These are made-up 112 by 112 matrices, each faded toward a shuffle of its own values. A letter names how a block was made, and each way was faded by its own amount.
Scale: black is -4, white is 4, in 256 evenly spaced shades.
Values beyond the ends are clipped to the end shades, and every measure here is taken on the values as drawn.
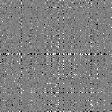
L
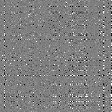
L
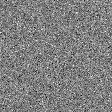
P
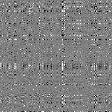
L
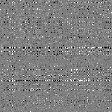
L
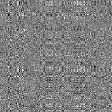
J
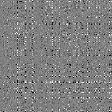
L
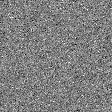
P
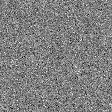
P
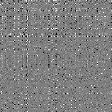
L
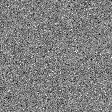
P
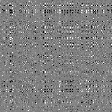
L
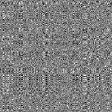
J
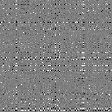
L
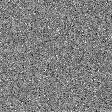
P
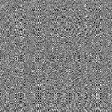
J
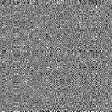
J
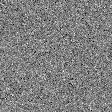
P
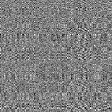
J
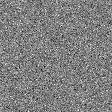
P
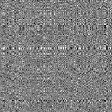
J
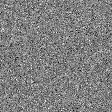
P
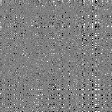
L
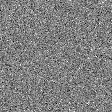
P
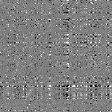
L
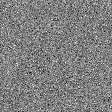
P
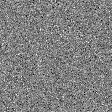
P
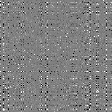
L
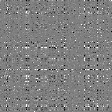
L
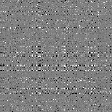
L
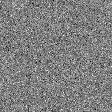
P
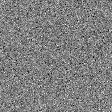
P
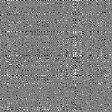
L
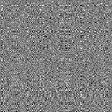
J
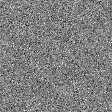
P
